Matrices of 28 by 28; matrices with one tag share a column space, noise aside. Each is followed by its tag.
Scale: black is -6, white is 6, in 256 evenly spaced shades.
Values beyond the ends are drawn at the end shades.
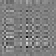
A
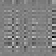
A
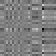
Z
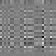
A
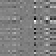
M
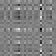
Z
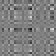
Z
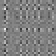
Z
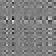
M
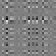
M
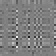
A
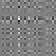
M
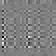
A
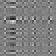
M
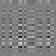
A
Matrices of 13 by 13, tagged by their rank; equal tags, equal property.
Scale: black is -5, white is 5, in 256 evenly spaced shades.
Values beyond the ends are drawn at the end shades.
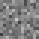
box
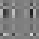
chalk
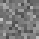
box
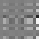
chalk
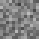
box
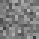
box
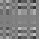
chalk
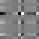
chalk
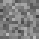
box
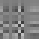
chalk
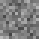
box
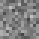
box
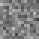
box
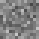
box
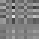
chalk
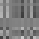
chalk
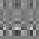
chalk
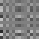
chalk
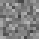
box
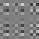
chalk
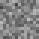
box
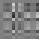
chalk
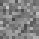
box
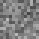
box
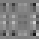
chalk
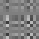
chalk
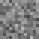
box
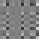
chalk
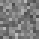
box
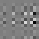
chalk
